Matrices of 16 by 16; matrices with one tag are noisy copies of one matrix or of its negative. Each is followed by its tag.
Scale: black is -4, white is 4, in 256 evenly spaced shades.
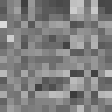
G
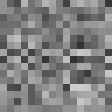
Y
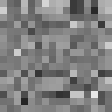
G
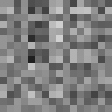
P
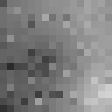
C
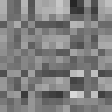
G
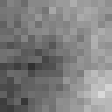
C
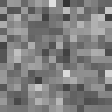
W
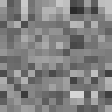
G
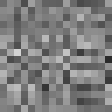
Y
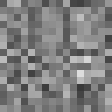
Y
